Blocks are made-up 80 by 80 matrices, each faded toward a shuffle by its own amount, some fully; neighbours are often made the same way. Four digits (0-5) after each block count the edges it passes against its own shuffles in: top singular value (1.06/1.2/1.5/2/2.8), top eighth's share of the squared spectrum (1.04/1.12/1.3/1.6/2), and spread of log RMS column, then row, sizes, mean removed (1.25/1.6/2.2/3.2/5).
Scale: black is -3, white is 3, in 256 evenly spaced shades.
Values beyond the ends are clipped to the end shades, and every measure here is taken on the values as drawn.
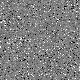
0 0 0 0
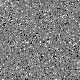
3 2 0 0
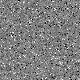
2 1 0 1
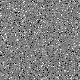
3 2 1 1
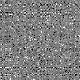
4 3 2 2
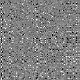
4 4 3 2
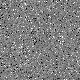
0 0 0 0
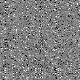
4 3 2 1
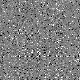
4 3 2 1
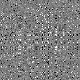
4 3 2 2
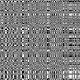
5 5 4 4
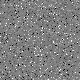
0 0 0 0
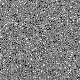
0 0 1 0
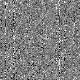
2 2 3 0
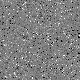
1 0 0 0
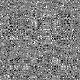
4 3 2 2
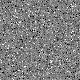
0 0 0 0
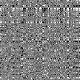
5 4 3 3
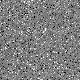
2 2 0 0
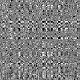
5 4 3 3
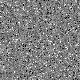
2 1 0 0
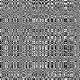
5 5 4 4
